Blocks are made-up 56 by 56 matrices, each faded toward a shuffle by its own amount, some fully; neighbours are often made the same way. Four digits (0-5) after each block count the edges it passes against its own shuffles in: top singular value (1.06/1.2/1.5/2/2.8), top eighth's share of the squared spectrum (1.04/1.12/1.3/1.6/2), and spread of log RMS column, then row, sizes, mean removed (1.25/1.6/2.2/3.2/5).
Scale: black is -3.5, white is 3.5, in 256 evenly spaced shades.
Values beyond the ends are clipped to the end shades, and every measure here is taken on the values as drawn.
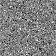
0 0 0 0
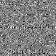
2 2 0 3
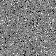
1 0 0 0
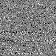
1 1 0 2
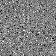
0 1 0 1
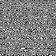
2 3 0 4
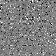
3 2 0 1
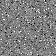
0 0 0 0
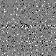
3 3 1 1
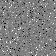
0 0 0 0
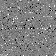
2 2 0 1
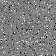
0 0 0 0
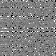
4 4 1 3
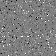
1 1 0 0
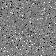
0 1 0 0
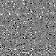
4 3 2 2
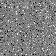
2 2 0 0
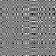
5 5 4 4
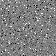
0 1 0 0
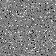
2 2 0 0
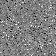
2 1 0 0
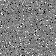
1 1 0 0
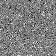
1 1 0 0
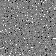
0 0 0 0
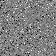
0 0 0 0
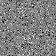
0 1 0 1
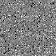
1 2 2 2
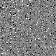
1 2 1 0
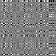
5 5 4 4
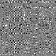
4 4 2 3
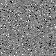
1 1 0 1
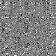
3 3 1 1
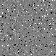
1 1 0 1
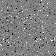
1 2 1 1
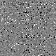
2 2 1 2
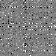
2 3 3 3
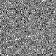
3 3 1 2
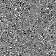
0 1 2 0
